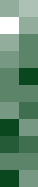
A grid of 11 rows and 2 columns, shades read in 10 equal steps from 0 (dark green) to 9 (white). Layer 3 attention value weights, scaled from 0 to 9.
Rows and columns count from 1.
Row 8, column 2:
4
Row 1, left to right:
5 6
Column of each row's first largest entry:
2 1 1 1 1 1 1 2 2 1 2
